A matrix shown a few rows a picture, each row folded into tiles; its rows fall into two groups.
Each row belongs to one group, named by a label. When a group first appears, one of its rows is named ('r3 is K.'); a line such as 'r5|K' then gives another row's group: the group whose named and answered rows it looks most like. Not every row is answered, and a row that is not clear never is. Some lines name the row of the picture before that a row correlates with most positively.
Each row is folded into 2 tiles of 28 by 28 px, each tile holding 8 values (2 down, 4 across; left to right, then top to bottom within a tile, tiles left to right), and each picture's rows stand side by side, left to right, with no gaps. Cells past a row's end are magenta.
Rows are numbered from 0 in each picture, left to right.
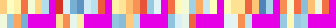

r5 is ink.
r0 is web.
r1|ink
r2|web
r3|ink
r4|web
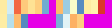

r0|web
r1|ink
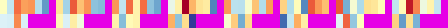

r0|web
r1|web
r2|web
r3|web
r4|ink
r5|ink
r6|ink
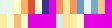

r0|web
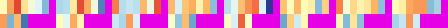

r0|web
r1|web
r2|ink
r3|web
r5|ink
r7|web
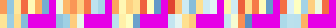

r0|web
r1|web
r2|web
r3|ink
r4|web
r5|ink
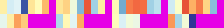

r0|ink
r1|ink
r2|web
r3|web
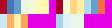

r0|ink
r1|ink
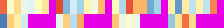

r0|ink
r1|ink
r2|web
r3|ink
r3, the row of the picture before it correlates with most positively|0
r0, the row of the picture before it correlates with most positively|1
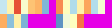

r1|ink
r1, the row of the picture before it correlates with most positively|1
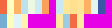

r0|ink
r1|web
